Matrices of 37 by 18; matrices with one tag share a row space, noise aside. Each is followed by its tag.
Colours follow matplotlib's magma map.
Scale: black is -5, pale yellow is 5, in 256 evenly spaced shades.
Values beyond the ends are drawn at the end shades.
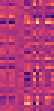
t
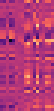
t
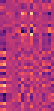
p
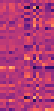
t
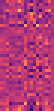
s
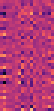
p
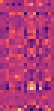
s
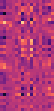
p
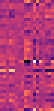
t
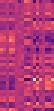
t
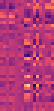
t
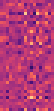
s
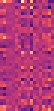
p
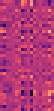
p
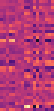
t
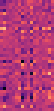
p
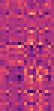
s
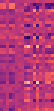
t
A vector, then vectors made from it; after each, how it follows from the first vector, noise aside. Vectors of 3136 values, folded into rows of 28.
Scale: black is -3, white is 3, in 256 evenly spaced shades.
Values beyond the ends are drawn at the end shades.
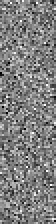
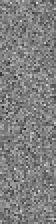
shrunk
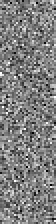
negated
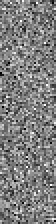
copied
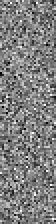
copied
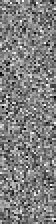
copied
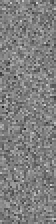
shrunk
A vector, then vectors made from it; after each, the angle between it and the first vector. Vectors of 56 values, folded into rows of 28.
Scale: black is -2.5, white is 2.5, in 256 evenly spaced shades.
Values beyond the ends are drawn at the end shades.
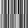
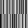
partly opposed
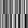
orthogonal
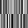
orthogonal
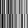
orthogonal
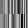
partly aligned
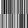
partly aligned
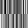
orthogonal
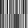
nearly opposite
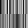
nearly opposite
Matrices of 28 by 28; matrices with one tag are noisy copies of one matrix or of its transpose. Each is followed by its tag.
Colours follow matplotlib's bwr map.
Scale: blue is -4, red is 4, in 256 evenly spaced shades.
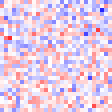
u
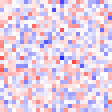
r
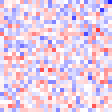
u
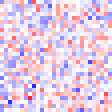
u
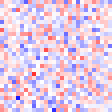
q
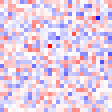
q
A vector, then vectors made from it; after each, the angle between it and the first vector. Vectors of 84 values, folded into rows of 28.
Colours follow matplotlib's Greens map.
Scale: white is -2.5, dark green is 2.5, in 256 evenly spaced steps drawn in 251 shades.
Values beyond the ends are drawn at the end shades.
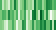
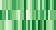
partly aligned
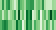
nearly opposite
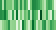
partly aligned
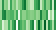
partly aligned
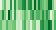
partly aligned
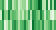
partly aligned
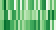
partly opposed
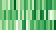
nearly parallel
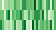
partly aligned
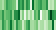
partly opposed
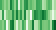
partly aligned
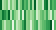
partly aligned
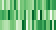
nearly parallel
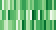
nearly parallel
